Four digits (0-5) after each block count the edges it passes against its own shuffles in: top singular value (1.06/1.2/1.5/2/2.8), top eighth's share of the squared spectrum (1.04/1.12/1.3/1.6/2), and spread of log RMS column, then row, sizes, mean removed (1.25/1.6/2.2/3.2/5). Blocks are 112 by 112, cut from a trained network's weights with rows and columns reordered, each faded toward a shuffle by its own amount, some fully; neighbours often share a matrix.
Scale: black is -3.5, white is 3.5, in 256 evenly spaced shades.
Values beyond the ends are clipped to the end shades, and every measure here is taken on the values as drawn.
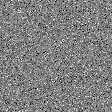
0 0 0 0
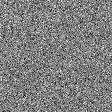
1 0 0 0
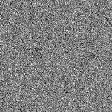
3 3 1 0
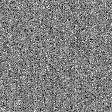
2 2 0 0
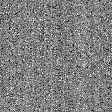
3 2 0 1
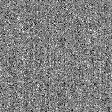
2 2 0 1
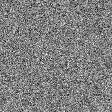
2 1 0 0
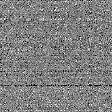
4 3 3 2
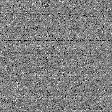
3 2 1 1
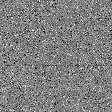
0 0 0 0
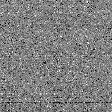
3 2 2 1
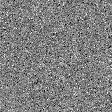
0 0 0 0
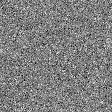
0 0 0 0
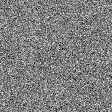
0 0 0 0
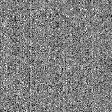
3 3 1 2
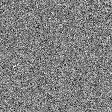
1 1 0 0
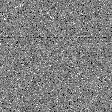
1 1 0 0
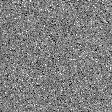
1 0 0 0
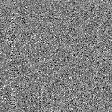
3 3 1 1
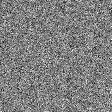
1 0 0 0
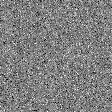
1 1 0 0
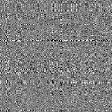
4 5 3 3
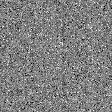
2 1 0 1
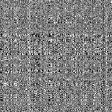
4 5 2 4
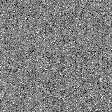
1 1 0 0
